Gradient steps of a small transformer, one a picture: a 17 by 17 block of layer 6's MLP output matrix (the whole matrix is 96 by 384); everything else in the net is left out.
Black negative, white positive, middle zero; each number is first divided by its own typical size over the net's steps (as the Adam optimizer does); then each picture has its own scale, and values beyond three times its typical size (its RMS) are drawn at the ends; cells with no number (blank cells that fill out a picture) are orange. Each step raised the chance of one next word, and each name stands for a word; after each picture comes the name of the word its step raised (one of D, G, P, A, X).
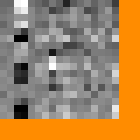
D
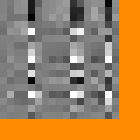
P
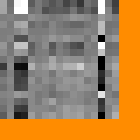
D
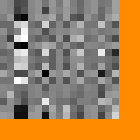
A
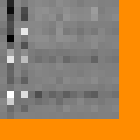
P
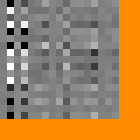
A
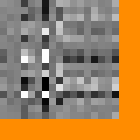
P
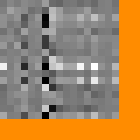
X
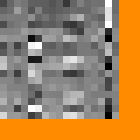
D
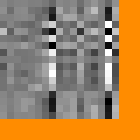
A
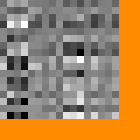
D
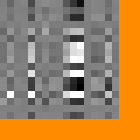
P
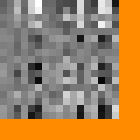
D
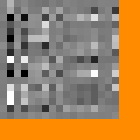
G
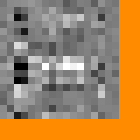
X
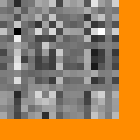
A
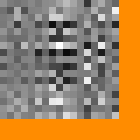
A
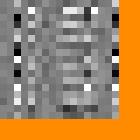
G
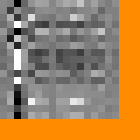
A
